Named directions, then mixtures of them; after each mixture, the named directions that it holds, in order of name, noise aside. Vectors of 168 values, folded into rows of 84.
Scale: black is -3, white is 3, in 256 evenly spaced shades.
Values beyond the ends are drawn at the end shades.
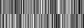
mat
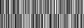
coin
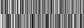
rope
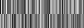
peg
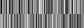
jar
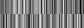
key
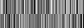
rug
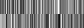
mat, peg, rope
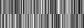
mat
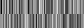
jar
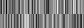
coin, jar, rug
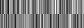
coin, peg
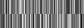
coin, key, peg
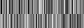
jar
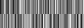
coin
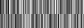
coin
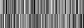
rug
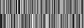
rope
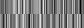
key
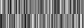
coin, jar, rope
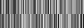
coin, mat, rug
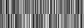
coin, peg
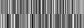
key, rope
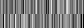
key, mat, rug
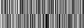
coin, rope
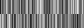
jar, peg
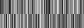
jar, key, peg
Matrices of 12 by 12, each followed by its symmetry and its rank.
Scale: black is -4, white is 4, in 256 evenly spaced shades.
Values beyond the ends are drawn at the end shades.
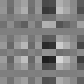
neither, rank one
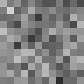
neither, full rank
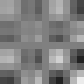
symmetric, rank one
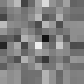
antisymmetric, rank two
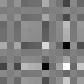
symmetric, rank one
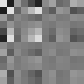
symmetric, rank one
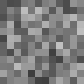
neither, full rank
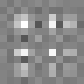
symmetric, rank two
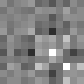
symmetric, rank two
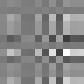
neither, rank one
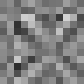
antisymmetric, rank two
